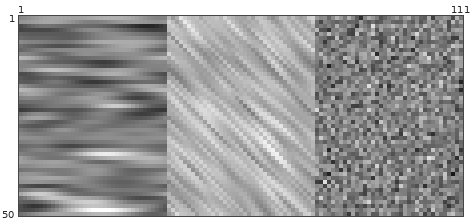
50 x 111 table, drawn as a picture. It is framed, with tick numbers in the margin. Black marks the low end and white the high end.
The table splits into one row of 3 panels. Panel 1,1: middling, streaked across, strong in contrast. Panel 1,2: high, slanting down to the right. Panel 1,3: middling, fine-grained, strong in contrast.
